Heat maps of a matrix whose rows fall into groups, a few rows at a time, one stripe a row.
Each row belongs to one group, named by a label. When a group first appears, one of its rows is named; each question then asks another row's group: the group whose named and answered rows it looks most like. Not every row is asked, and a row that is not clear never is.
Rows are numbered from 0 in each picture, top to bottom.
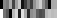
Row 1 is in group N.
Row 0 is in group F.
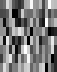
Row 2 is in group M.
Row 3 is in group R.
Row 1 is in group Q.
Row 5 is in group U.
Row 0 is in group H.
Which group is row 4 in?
H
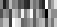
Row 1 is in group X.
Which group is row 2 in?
X
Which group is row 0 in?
M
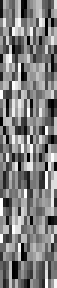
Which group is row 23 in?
N
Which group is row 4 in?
H
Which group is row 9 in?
X
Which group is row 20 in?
M
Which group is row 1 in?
F
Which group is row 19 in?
M
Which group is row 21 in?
U
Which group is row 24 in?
R
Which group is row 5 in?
Q
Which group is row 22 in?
N
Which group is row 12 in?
R
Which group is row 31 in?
M
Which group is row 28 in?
F
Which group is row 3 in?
X
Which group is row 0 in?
F
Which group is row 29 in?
Q
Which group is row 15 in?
R
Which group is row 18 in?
X
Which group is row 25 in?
X
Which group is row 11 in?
R
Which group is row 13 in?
F
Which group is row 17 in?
H
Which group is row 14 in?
M
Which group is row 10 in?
N
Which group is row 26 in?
N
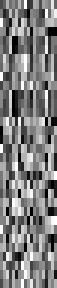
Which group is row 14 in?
F
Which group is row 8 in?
N
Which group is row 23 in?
R
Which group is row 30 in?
U
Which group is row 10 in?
Q
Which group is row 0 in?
U
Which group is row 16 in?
N
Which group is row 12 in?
Q
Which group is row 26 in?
R
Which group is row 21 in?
X
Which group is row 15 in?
F
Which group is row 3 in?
R
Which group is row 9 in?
X
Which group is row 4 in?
Q
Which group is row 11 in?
Q
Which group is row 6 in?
U
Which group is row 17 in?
X
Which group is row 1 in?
M
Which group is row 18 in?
X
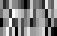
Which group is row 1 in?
X
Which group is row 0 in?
M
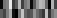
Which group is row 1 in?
Q
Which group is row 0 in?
F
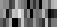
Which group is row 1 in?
R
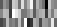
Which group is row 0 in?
X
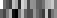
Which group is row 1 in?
Q
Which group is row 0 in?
N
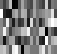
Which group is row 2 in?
H
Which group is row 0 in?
Q
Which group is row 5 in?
X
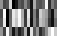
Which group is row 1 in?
R
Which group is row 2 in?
R
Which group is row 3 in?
H
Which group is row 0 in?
Q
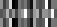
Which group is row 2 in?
Q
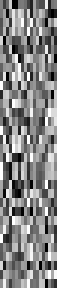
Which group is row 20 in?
Q
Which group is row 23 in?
Q
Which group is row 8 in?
R
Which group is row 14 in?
N
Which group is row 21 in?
H
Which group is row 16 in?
X
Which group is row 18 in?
N
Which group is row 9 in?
N
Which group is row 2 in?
X
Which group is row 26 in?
N
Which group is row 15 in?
R
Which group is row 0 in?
Q
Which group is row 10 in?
F
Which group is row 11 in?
X
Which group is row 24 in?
X
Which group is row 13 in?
M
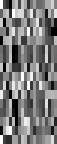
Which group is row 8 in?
X
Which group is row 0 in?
N
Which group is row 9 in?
R
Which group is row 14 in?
F
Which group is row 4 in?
F
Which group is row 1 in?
X
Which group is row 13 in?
U
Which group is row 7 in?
H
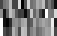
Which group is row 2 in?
N
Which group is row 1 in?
M
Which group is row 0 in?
F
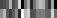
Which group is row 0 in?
F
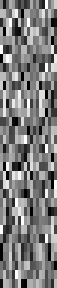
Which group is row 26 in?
M
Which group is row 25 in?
N
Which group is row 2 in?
F
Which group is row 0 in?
M
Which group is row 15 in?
U
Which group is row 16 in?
M
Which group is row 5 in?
N
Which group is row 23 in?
R
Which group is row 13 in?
Q
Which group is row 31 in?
F
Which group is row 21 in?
M
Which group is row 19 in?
R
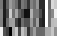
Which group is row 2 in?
M
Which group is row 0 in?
M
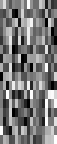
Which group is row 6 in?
F
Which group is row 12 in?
Q
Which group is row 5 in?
Q
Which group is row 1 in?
Q
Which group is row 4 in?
F
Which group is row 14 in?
N
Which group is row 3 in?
F
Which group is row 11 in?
M
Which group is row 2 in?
X
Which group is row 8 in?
F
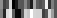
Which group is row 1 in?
H
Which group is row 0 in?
Q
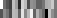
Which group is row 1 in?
X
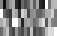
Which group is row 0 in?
M
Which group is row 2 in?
X
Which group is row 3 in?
H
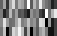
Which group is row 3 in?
R
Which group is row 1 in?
M
